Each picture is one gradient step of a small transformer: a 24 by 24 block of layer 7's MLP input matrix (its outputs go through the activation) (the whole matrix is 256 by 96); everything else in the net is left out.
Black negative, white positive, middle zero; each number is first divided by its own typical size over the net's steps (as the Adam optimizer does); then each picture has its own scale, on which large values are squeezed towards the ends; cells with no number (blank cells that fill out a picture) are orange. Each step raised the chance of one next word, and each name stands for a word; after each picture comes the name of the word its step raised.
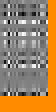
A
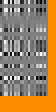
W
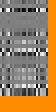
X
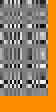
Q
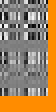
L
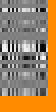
W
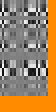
Q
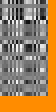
Q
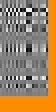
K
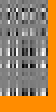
A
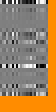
X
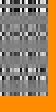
X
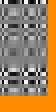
L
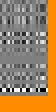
K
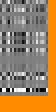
K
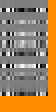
A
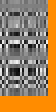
Q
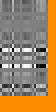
X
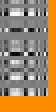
W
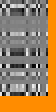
A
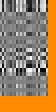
X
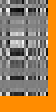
A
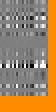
A
